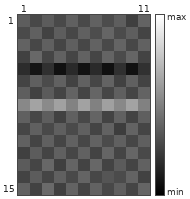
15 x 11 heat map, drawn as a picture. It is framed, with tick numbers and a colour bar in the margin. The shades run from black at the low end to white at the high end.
On average the colour sits 30% of the way up the scale. Rows 5 and 8 stand out from the rest. There is no overall slope. The distribution is heavy-tailed on both sides.
